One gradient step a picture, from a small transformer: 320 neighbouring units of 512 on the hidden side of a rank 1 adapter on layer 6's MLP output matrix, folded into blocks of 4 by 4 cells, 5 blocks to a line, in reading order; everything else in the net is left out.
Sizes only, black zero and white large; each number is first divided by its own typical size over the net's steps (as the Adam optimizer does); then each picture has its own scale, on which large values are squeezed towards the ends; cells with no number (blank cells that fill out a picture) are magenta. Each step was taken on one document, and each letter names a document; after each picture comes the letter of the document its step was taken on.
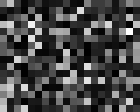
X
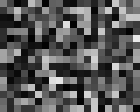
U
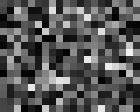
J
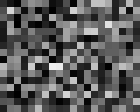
U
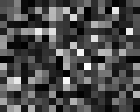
X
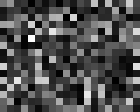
X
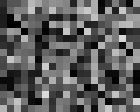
U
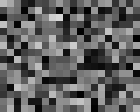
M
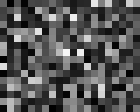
X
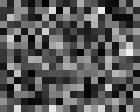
J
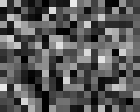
J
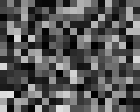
U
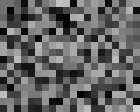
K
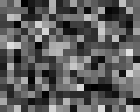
J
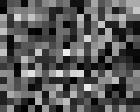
K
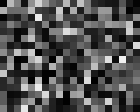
U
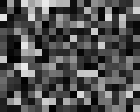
K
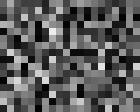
M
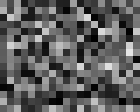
J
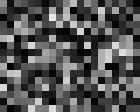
J
